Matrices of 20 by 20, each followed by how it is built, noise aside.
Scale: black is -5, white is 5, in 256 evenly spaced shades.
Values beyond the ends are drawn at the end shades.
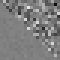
upper triangular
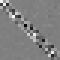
banded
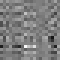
low rank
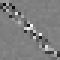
banded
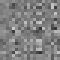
low rank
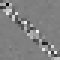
banded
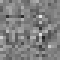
low rank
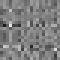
low rank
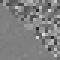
upper triangular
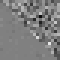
upper triangular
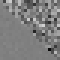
upper triangular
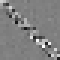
banded
